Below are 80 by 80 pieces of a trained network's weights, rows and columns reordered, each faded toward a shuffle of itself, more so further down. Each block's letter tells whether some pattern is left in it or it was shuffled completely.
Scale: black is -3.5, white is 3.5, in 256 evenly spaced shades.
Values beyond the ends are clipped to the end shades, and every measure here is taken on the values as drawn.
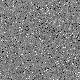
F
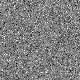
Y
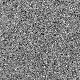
F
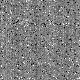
Y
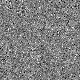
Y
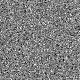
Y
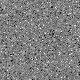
F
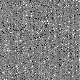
Y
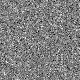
F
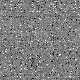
Y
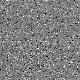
Y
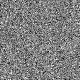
F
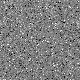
F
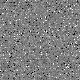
Y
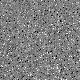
F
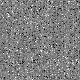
Y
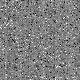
Y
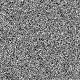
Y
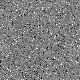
F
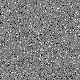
F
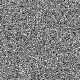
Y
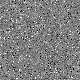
F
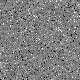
F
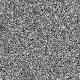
F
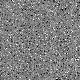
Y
